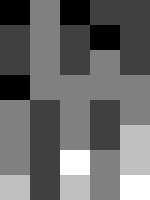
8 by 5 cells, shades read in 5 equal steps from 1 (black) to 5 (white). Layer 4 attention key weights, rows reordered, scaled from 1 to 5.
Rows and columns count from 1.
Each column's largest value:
4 3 5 3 5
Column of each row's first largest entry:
2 2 2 2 1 5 3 5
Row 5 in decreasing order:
3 3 3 2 2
